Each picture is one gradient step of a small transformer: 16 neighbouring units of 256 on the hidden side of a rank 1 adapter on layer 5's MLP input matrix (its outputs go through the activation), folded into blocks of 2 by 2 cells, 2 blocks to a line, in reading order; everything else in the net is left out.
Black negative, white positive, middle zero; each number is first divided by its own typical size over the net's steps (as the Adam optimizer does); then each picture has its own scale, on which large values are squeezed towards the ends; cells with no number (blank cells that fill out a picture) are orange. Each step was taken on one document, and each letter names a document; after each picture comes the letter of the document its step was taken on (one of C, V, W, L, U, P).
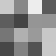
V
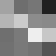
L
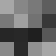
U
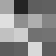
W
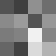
L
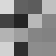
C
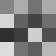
U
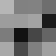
U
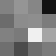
L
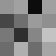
W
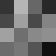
C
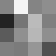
C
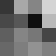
C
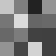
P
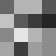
V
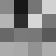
C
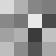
V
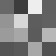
W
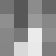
L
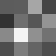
V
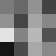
W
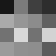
W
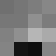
L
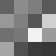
U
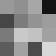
V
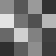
V
